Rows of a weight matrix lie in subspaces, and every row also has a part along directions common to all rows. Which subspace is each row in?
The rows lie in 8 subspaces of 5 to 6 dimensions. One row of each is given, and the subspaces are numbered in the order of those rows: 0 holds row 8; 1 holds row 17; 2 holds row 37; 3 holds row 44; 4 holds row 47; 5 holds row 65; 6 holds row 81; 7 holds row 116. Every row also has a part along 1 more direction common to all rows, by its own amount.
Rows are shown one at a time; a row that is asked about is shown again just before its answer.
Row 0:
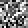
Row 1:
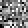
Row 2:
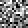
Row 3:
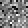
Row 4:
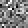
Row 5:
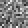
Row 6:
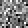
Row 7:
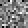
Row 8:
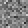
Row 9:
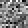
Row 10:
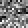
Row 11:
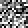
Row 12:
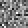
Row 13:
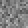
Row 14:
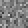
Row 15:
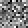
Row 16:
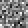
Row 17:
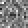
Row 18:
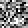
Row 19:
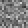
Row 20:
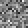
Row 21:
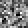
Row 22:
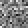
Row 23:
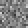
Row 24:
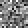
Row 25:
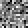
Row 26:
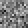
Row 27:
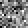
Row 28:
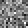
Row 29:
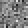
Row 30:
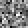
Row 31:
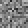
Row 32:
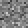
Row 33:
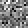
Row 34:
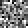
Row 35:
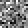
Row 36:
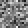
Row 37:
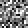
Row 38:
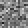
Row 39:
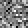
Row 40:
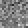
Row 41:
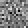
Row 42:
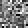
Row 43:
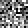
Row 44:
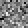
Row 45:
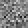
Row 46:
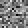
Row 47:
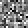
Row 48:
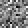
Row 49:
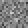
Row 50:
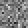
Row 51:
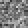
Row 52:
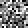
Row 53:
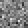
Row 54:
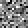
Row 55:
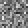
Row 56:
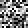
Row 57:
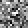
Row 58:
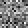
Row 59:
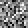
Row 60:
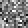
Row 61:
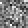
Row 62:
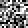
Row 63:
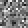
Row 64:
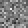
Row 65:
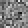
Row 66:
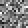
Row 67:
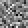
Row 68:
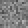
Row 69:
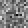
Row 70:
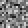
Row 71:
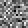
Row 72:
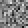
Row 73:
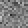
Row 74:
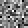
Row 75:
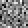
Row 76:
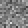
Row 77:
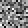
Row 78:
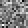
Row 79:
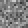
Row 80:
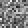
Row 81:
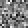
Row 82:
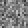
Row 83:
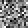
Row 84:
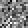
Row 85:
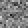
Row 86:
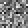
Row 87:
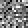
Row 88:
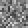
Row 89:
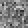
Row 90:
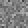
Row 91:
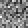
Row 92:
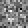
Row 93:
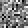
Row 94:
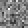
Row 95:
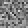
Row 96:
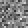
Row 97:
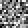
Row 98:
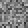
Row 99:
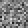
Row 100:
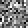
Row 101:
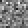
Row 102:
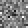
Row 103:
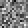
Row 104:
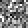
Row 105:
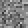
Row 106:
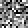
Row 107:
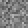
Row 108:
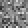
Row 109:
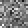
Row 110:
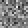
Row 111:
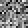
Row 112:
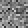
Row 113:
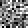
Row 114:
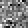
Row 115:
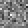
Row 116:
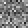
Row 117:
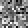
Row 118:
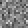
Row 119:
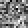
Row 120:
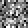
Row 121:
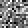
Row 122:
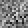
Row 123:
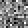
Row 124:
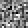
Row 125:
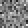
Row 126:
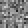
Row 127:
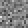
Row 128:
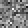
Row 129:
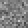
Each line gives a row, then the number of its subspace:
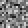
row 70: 1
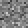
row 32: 3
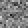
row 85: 1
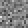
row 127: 3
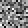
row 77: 5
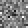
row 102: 6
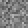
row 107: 0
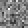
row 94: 0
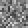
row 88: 6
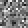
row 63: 0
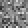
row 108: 2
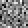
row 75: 1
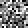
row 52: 1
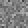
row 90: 0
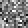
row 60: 4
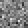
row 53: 3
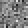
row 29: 4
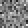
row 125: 1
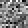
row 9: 5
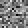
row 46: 6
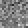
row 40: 7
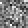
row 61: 2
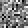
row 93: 4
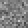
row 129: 3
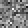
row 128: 0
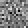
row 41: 7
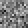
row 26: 3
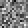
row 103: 6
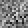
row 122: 4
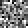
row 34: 7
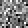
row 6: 7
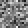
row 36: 6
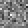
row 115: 1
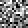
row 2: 3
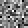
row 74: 6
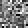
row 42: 7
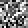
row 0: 4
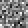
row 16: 5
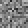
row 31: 0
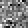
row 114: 5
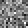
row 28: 7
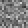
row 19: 2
